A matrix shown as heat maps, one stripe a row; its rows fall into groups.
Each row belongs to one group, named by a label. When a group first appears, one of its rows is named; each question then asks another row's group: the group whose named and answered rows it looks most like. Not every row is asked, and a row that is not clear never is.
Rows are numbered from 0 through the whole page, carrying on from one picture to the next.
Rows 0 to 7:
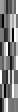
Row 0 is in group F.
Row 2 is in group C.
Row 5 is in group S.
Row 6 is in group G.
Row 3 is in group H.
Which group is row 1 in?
C
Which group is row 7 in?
H
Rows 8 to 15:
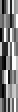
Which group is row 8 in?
S
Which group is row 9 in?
F
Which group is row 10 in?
H
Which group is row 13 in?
H
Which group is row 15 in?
C
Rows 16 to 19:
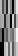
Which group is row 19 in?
H
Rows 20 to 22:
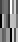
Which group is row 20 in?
C
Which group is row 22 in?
S
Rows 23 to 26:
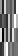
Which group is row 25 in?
S
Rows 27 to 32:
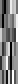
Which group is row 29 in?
F
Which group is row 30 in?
S
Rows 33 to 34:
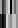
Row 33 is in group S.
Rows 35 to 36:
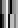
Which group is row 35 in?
H
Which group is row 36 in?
H
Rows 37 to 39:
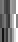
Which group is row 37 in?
F
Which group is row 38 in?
C
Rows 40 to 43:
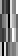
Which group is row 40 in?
F
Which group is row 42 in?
G
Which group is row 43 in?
F
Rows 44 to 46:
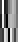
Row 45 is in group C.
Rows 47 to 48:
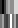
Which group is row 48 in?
C
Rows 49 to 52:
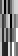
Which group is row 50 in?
S
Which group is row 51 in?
F
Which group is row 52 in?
S
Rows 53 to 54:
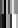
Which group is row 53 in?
G
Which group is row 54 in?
G
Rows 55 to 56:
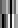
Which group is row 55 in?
S
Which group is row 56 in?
S
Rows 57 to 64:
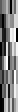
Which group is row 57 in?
S
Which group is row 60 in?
G
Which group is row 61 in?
H
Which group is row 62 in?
C
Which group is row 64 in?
H
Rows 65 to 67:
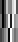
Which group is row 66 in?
S
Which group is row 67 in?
H
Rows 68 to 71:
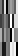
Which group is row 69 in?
C
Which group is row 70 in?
S
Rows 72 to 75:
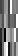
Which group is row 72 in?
H
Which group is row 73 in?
F
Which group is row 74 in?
G
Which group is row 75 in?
H
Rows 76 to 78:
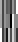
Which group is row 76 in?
F
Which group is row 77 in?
S
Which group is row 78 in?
S
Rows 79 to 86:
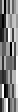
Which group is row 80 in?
G
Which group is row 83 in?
F
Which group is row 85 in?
C
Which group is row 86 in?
H
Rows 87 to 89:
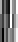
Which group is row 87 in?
F
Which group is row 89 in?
F
